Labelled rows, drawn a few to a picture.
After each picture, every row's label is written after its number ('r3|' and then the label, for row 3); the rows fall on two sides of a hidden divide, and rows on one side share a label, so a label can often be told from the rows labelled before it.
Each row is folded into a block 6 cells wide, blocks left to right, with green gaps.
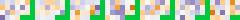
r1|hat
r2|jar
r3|jar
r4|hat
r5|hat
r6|hat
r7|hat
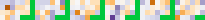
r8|jar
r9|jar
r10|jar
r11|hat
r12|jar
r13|jar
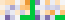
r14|hat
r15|jar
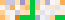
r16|hat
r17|hat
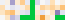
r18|jar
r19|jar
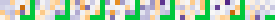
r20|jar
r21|jar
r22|hat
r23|jar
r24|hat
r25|hat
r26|hat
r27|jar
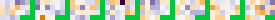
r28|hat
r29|jar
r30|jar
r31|hat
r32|jar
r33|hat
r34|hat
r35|jar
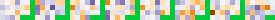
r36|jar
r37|jar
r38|hat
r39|hat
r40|hat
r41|jar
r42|hat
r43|jar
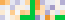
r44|hat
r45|hat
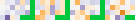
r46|hat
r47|jar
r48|jar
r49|jar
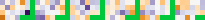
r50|jar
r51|hat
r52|hat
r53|hat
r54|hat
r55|hat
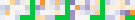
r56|jar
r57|jar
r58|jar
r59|hat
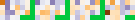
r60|hat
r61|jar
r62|hat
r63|hat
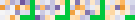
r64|hat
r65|hat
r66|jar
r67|jar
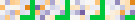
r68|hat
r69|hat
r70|hat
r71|jar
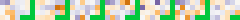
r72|jar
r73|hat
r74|hat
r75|jar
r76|jar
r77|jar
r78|hat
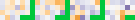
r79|jar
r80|jar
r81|jar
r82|hat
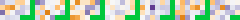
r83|jar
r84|jar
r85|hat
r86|hat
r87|hat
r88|jar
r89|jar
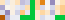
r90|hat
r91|hat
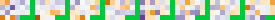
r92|hat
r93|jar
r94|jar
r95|hat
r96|jar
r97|hat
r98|hat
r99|hat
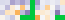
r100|jar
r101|jar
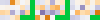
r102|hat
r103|hat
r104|jar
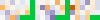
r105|hat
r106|hat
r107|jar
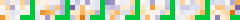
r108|jar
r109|jar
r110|jar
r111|jar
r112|jar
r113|hat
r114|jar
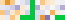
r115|hat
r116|jar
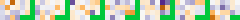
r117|hat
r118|jar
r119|jar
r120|hat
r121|jar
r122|hat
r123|jar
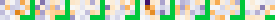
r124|jar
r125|hat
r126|hat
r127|jar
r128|jar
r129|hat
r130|hat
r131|hat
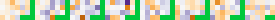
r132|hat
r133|hat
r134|hat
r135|hat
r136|hat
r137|hat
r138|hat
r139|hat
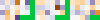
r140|jar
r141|jar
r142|hat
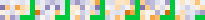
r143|jar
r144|hat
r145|jar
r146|hat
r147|hat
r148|jar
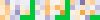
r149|jar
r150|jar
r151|jar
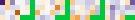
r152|jar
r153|jar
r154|jar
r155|hat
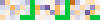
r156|jar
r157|hat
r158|hat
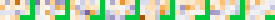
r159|hat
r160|jar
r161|hat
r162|jar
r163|jar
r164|hat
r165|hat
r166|hat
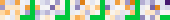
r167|jar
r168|hat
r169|hat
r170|jar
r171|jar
